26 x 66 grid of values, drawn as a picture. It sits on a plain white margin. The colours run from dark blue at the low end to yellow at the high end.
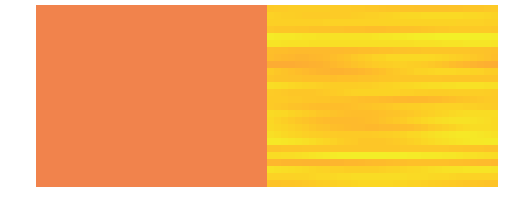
The table splits into one row of 2 panels. Panel 1,1: high, flat. Panel 1,2: very high, streaked across, faint in contrast.
